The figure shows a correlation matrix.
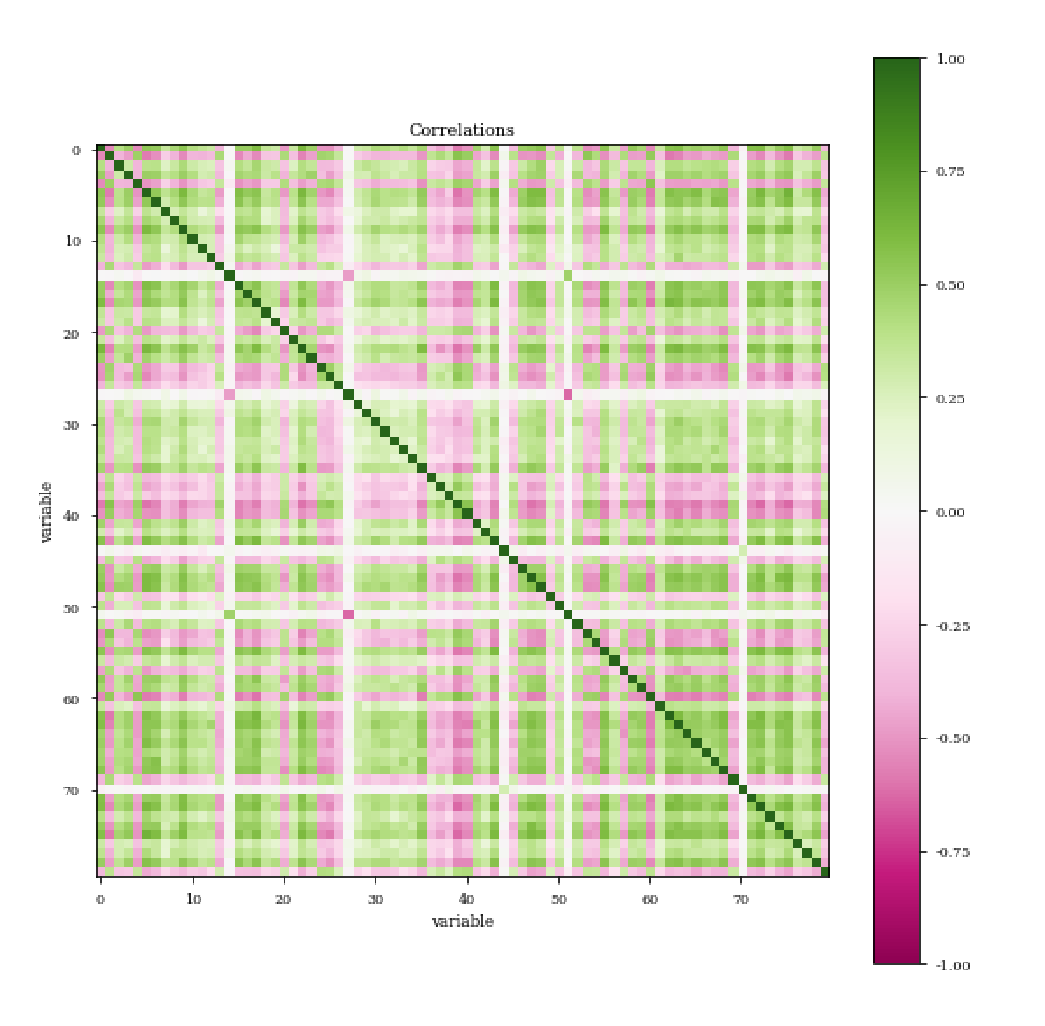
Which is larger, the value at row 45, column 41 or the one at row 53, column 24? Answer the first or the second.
the second
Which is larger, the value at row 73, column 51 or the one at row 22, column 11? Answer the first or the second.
the second
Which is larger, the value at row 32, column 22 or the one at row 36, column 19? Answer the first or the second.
the first
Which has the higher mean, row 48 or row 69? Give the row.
48
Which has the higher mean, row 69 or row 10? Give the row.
10
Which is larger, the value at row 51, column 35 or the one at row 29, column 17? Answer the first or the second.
the second
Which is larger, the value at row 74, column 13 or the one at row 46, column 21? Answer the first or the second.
the second
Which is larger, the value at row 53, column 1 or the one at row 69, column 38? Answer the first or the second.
the first
